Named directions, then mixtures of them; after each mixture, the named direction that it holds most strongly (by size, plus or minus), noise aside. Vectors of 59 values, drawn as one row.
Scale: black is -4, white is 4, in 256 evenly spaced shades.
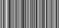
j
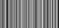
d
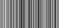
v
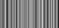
d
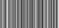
d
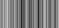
v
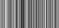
v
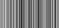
v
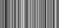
v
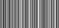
v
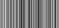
v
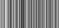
v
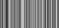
j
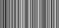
v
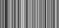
v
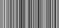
v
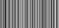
v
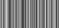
j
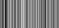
v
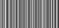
d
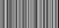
d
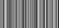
j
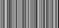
j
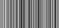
v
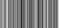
d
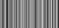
d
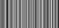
d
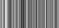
j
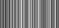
v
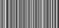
d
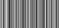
j
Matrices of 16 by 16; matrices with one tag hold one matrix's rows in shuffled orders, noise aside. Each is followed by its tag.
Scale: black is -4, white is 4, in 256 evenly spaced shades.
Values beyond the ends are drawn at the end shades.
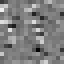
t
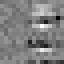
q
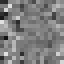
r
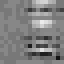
q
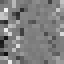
r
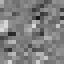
t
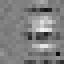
q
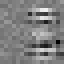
q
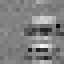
q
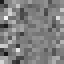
r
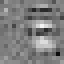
q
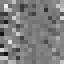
r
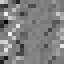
r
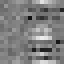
q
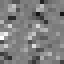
t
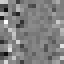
r
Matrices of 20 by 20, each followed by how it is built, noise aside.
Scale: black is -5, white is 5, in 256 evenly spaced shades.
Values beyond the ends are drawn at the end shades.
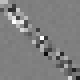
banded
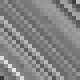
Toeplitz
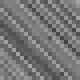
Toeplitz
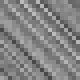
Toeplitz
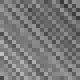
Toeplitz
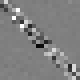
banded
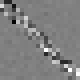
banded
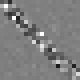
banded
